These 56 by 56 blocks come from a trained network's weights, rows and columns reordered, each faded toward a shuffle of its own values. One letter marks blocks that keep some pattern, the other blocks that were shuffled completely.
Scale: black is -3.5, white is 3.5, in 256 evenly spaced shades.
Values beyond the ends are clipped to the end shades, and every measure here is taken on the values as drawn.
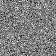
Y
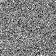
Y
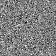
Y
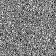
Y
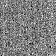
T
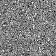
Y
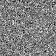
T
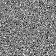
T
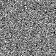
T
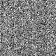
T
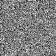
T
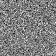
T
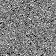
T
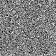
Y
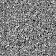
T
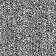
T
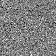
Y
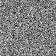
Y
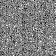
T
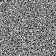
Y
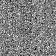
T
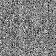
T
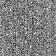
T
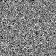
Y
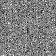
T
